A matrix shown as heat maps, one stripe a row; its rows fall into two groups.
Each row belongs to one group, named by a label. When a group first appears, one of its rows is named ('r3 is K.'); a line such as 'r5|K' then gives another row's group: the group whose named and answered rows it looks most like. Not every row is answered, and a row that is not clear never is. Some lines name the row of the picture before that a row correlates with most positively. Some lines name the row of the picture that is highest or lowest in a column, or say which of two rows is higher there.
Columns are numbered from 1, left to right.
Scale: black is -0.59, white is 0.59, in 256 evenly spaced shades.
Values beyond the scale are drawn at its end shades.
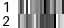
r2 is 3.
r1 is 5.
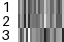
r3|5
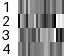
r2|3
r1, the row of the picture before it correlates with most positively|3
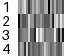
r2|3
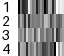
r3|3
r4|3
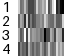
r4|3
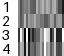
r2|5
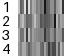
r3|5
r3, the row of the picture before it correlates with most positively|2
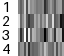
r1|5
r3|5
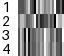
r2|3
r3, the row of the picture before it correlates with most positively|4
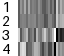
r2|3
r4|3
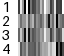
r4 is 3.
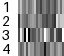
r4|5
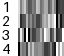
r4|3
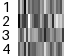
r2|3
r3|5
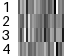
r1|3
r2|5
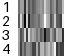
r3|5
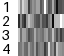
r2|3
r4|3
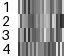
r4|3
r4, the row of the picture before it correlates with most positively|2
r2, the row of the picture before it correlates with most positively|3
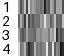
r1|5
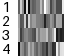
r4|3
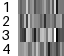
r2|5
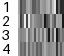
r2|5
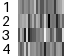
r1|3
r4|5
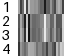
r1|5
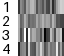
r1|3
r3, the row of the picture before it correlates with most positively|1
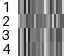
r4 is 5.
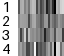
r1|3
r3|5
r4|3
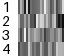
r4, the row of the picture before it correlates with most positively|1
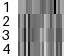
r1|3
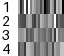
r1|5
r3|3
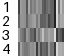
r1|3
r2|3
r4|3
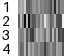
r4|5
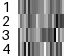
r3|3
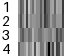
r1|5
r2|5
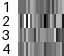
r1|3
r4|5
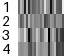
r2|5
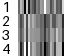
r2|5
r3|5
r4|5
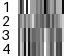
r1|5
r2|3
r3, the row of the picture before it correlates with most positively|1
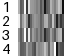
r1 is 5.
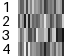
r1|5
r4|5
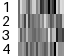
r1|3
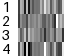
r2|3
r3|5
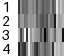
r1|3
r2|3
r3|5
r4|3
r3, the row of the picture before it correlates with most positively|3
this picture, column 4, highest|3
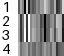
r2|5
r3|5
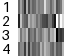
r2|3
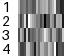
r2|5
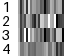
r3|5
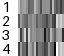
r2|3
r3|5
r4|3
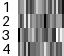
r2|5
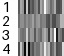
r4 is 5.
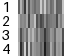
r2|3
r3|5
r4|5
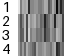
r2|5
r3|5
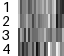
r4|3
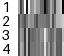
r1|5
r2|3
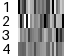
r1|3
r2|5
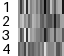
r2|3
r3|5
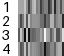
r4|5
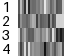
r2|3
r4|5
